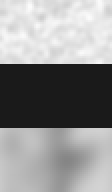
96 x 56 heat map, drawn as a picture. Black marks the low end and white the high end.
It is made of 3 by 1 panels. Panel 1,1: very high, blotchy, faint in contrast. Panel 2,1: very low, flat. Panel 3,1: high, smooth.
